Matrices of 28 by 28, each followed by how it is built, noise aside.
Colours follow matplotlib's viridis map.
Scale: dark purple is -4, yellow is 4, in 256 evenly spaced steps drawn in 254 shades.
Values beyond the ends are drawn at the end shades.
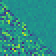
lower triangular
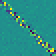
banded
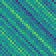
Toeplitz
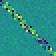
banded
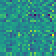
low rank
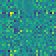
low rank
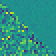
lower triangular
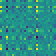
low rank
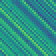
Toeplitz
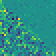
lower triangular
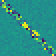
banded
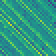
Toeplitz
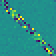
banded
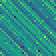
Toeplitz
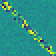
banded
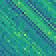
Toeplitz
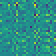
low rank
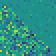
lower triangular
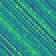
Toeplitz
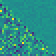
lower triangular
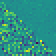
lower triangular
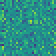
low rank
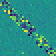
banded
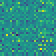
low rank
